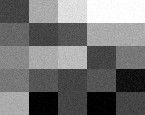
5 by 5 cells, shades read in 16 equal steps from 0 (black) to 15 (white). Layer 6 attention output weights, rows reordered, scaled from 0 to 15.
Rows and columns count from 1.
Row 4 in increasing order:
1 4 5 5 7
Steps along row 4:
down down up down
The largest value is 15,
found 2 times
